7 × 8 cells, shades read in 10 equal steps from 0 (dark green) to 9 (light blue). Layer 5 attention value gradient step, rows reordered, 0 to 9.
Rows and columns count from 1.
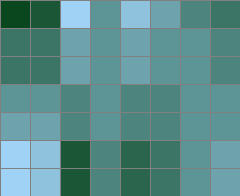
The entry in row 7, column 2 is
8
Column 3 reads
9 6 6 4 4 1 1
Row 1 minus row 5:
-6 -5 5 0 4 2 -1 -2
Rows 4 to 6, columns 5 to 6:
4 4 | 4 4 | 2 3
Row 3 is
3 3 6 5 6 5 5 4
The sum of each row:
36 37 37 37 39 38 38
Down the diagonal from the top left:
0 3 6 5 4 3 5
